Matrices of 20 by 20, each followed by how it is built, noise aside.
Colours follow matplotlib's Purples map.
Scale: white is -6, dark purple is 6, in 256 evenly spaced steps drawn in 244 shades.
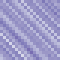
Toeplitz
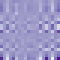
low rank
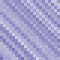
Toeplitz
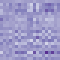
low rank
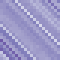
Toeplitz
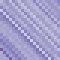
Toeplitz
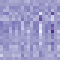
low rank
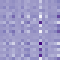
low rank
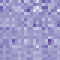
low rank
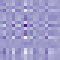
low rank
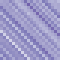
Toeplitz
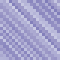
Toeplitz
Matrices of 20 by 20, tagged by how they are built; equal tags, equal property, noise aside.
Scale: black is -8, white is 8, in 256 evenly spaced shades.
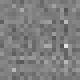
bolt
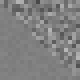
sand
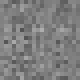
bolt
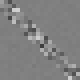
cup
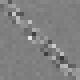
cup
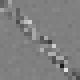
cup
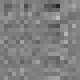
bolt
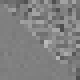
sand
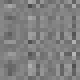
bolt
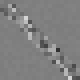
cup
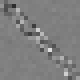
cup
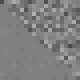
sand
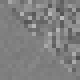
sand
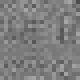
bolt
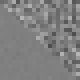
sand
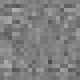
bolt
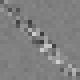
cup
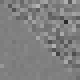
sand
